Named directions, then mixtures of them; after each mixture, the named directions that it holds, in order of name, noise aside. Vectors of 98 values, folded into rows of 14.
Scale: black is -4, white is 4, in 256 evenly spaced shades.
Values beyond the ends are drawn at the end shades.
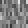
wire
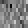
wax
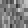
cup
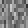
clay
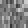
cup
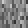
clay, wax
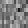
clay, cup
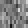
cup, wire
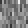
wire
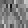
clay, cup, wax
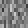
clay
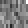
cup, wax, wire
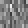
clay, wax, wire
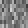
clay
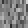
clay, cup, wax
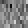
wax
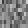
clay, cup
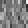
clay, wax, wire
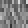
clay, wire
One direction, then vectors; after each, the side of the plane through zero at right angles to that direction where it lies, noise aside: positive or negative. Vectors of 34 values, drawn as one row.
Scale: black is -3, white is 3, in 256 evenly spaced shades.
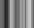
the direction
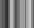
positive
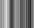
negative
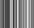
positive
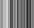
negative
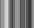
negative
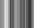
negative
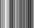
negative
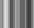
negative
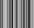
negative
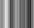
negative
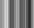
negative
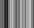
positive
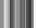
negative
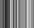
positive
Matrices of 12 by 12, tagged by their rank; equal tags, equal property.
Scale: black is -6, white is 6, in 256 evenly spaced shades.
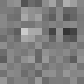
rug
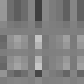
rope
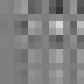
rope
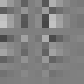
rope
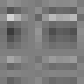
rope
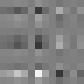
rope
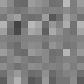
rug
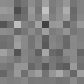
rug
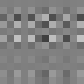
rope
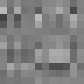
rug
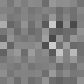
rug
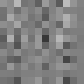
rug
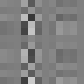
rope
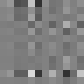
rug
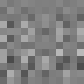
rug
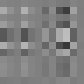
rope
